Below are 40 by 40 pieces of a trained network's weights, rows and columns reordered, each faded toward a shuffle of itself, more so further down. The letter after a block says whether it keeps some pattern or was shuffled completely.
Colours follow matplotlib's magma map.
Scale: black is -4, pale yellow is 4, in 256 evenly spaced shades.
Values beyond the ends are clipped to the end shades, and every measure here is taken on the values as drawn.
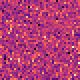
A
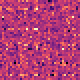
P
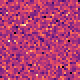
A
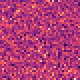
A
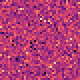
A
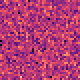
A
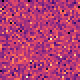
A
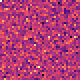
A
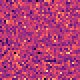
P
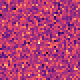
A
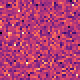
P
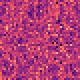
P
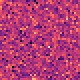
A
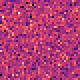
A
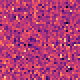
P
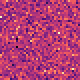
A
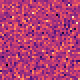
A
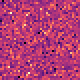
A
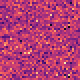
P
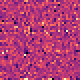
P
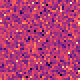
A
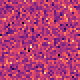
A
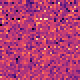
P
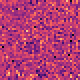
P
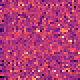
P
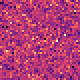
A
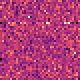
P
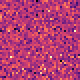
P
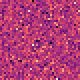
A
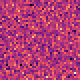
A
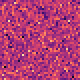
A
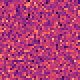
A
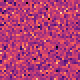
P
